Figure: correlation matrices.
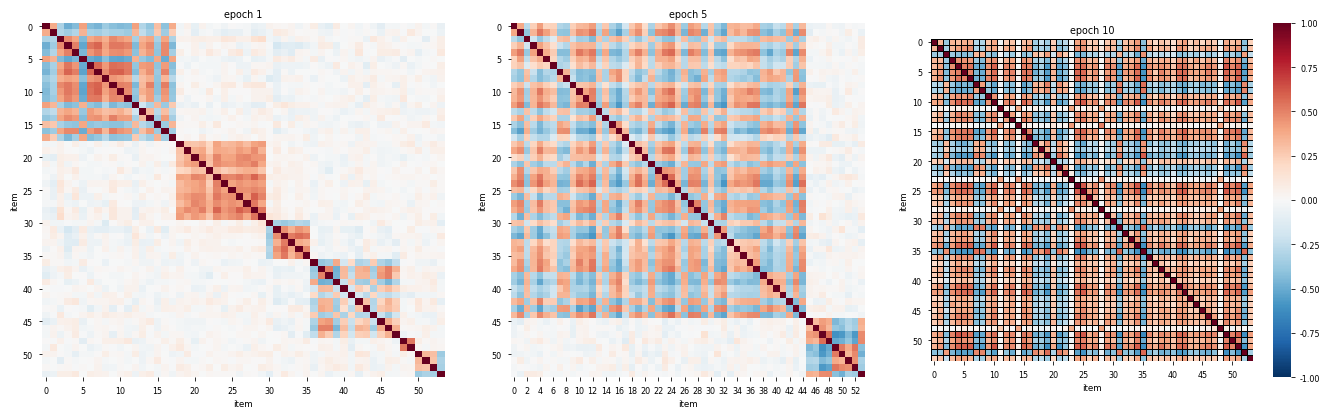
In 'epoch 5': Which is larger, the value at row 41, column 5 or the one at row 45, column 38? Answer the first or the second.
the second
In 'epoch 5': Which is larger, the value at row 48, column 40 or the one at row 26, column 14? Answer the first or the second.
the first
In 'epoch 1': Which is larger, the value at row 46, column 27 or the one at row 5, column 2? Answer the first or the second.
the first
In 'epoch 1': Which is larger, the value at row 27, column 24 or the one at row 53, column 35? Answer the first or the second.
the first
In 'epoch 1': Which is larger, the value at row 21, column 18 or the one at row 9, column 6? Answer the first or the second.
the second
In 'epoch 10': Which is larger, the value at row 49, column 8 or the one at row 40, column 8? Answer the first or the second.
the second
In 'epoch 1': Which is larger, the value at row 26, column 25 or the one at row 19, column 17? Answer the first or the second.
the first
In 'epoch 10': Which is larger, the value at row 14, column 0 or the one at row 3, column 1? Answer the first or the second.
the second
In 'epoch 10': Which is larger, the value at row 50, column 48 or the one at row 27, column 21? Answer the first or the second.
the first
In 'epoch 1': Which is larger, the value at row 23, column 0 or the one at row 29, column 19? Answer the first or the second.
the second
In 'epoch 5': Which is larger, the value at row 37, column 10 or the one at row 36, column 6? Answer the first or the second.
the first
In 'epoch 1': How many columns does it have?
54
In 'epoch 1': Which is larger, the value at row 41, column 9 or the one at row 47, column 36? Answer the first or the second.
the first
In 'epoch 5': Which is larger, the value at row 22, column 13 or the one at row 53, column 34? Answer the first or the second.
the second
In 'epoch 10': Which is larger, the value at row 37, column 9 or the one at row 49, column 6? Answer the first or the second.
the second
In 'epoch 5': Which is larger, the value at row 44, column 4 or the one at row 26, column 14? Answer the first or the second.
the first
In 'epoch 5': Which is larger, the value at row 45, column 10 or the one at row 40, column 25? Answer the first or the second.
the first
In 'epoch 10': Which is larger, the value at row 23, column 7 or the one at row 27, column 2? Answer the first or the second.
the first
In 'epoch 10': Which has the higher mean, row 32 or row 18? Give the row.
32
